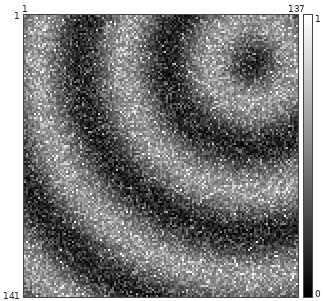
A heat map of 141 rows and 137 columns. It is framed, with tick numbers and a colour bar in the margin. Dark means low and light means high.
Slope: none. Average level on the scale: 40%. Mirror symmetry: none. Histogram: bell-shaped. Rings: centred on the top right. Seam: none.
